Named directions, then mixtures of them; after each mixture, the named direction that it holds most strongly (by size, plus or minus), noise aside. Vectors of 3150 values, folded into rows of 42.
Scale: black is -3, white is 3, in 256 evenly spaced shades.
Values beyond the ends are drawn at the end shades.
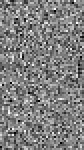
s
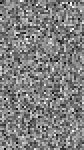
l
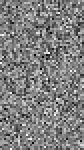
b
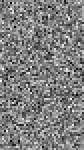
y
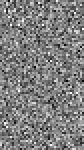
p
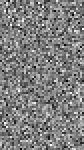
p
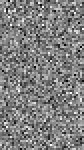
p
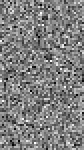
y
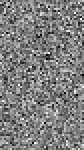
b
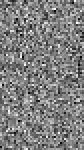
s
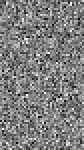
l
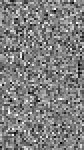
s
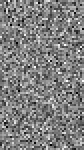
p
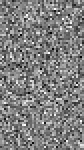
b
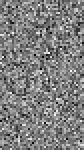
b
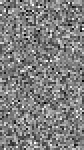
l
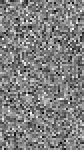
s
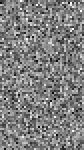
l
